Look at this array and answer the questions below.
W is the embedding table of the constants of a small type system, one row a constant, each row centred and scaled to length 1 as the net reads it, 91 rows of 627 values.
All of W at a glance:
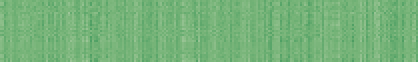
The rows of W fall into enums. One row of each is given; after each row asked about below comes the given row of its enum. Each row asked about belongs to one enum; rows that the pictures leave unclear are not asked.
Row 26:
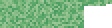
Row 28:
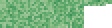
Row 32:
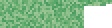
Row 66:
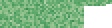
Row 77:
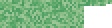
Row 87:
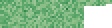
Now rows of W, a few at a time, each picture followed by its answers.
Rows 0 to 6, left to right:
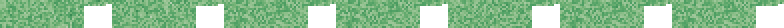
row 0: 28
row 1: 87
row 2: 77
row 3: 77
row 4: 26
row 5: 77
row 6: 77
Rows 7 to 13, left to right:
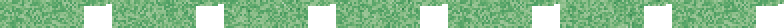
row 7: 77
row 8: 32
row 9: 87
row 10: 87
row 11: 77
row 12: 28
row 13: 77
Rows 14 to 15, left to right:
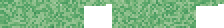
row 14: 87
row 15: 26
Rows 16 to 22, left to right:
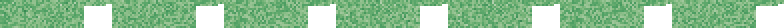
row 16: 87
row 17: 26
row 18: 77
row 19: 66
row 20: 66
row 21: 77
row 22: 26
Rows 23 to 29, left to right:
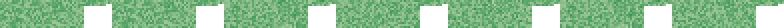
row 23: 77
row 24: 77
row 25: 28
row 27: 66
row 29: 32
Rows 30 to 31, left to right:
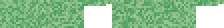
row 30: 26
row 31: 77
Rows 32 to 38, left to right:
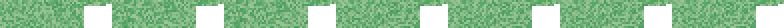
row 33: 77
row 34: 77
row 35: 26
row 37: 26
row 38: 26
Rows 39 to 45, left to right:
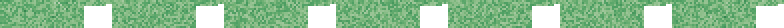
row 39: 87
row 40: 26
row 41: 77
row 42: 32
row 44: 32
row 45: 87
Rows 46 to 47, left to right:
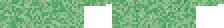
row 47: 87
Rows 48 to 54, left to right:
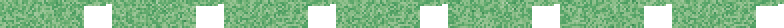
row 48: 32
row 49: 66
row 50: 26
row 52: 87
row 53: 87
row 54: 26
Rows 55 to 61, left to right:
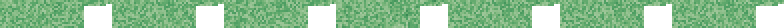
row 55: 26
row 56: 32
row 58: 28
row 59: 32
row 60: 32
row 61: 32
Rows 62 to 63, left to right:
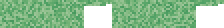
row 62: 32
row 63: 26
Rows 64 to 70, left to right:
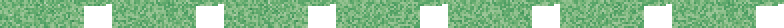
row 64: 66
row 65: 32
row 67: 26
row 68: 32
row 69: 26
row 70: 32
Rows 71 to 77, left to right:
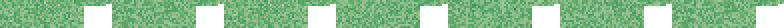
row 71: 66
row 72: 77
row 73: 66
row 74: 26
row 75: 87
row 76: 32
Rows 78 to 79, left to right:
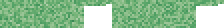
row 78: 66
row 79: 26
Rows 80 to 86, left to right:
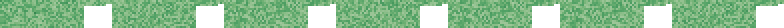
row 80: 87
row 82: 77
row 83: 32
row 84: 77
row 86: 26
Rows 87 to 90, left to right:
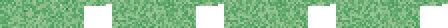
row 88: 32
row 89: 32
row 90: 32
